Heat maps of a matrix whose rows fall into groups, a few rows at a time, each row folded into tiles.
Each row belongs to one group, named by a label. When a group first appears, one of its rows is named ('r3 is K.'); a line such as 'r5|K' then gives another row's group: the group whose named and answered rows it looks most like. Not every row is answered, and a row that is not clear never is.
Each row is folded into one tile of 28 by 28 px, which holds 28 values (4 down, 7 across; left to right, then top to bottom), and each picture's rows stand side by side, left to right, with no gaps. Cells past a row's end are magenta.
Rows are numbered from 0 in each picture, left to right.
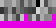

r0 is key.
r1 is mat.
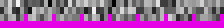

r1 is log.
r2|mat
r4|log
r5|key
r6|log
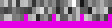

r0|mat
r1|log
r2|key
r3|log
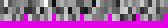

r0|mat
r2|key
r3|mat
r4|log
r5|mat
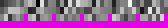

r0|log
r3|mat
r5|key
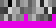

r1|log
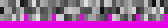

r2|log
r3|mat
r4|log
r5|log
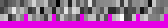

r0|log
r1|key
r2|log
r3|mat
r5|mat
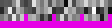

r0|key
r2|mat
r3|key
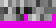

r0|mat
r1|mat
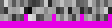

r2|key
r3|log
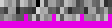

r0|mat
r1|mat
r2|key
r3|key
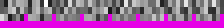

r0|log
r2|mat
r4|mat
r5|key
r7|key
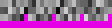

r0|log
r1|log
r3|key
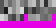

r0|log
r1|mat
